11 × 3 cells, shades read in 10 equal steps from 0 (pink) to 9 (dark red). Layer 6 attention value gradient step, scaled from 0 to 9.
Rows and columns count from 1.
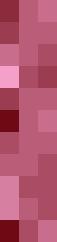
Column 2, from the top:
4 4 4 5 4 4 4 4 5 4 5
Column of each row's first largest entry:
1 1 3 3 1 1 1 3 2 3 1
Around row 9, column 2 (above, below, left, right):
4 4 2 5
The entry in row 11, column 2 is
5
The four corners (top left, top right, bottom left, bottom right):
7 3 9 3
